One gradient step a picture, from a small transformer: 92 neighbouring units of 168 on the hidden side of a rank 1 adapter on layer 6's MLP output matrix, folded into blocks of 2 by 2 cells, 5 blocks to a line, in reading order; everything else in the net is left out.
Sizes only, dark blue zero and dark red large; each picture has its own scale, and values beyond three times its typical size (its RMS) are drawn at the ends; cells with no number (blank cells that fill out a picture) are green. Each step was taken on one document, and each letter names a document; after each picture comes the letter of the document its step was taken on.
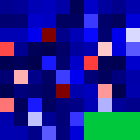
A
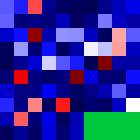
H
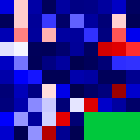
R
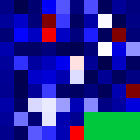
R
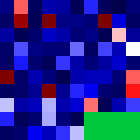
R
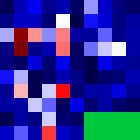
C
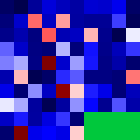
A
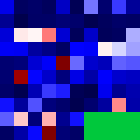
H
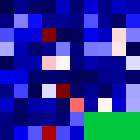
C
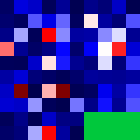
C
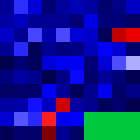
H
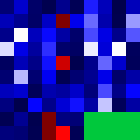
C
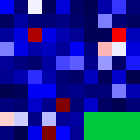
H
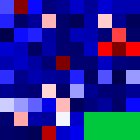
R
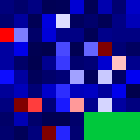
C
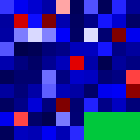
R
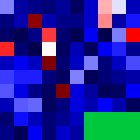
A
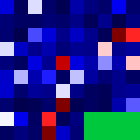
H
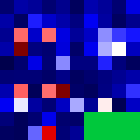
C
